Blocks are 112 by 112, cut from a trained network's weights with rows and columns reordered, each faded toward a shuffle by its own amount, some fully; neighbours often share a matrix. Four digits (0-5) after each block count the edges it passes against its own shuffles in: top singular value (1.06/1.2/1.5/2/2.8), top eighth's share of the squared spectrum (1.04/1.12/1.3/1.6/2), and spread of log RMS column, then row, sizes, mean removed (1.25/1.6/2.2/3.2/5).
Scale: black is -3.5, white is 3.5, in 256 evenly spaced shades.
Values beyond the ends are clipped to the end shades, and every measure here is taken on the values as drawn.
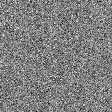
2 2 0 0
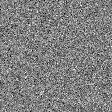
0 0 0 0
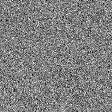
3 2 1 1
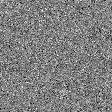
0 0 0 0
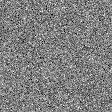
0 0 0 0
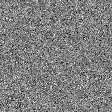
1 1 0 0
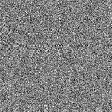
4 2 1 1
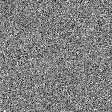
1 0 0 0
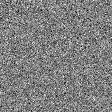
2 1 0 0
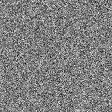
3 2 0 0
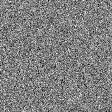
1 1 0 0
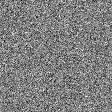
0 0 0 0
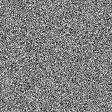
1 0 0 0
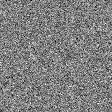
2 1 0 0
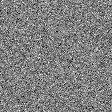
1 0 0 0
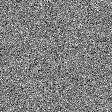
0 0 0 0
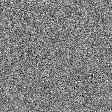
3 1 0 1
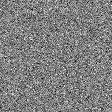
2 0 0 0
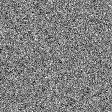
1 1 0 0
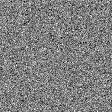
1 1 0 0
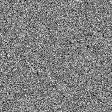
2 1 0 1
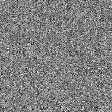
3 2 0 2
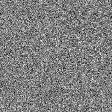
2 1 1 1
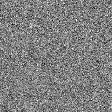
3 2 1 1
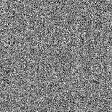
3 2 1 1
